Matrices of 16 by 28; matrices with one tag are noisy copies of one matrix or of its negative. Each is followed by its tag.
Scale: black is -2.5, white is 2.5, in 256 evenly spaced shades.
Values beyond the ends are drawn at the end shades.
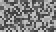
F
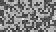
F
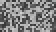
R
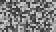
R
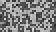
R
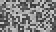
R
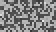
F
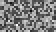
F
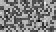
F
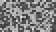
R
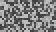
F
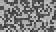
F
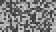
R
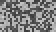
R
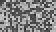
R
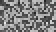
F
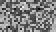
R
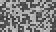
R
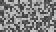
F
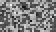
R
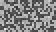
F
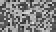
R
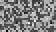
F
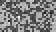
R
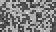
R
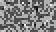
F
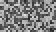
F
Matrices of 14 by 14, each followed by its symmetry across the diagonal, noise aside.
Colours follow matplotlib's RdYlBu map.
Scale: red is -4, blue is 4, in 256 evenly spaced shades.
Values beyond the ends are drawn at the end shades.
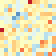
symmetric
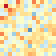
symmetric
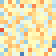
neither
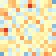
symmetric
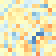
symmetric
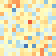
neither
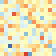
neither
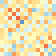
symmetric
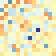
symmetric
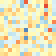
neither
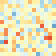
neither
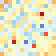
symmetric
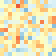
neither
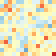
symmetric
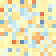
symmetric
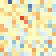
neither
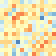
symmetric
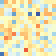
neither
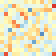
symmetric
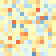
neither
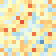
symmetric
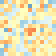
symmetric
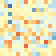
neither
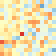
neither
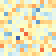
neither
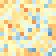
symmetric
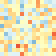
neither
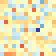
neither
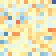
neither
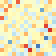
symmetric
